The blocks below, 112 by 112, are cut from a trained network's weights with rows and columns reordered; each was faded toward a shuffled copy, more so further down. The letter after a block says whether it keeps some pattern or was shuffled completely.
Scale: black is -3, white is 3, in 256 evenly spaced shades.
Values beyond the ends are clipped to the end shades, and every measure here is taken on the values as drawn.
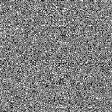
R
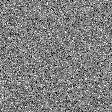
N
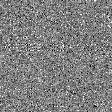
R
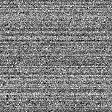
R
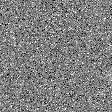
N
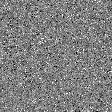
N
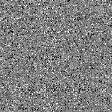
R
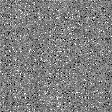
R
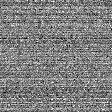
R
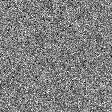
N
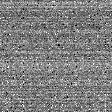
R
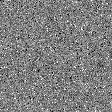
N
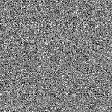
R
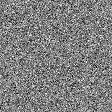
N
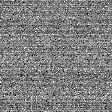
R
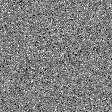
N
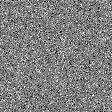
N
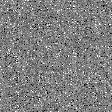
R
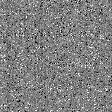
R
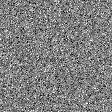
N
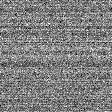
R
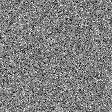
N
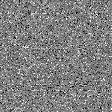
R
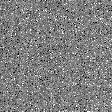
R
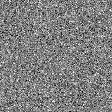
R
